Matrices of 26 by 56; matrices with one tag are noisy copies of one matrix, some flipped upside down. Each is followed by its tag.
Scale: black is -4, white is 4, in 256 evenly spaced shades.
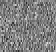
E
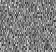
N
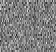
N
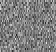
N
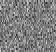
N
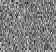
N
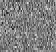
E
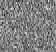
E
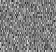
N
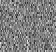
N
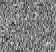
E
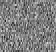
E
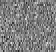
E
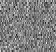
N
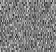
N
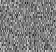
N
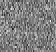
E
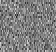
N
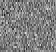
E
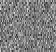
N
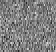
E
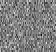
N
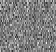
N
